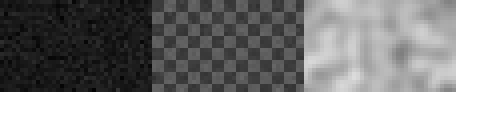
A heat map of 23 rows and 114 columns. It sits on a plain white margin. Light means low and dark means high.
It is made of 1 by 3 panels. Panel 1,1: very high, fine-grained, faint in contrast. Panel 1,2: high, checkered. Panel 1,3: low, blotchy.
